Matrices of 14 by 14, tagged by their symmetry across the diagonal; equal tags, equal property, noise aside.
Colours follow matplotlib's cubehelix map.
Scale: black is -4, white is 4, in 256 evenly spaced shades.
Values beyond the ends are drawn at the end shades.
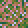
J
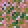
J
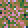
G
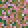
G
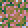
J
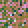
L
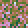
G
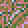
J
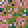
J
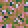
L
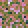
G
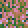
G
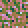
L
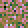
G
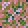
J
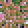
L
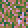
G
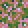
J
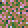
L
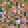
G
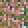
G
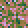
L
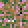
L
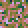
L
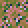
J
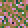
L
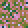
J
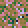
L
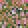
G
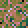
J
